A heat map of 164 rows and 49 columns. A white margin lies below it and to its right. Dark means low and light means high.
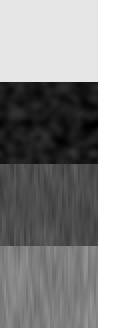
The table splits into 4 rows of 1 panel. Panel 1,1: very high, flat. Panel 2,1: very low, blotchy, faint in contrast. Panel 3,1: low, streaked downward, faint in contrast. Panel 4,1: middling, streaked downward, faint in contrast.
